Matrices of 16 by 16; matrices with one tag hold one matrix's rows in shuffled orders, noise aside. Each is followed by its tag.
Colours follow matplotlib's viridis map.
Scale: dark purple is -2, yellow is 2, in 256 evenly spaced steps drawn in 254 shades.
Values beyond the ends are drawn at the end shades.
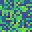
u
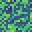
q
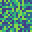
u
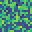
q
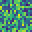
u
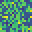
u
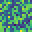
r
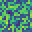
q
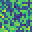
q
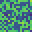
q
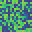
u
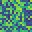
u
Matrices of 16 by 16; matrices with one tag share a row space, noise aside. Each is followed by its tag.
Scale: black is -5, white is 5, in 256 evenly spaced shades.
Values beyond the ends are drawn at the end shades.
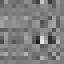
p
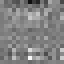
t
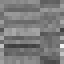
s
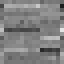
s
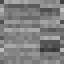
s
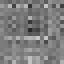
t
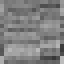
s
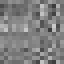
p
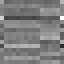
s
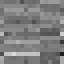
s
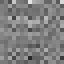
t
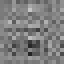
t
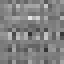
t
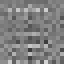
t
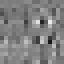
p
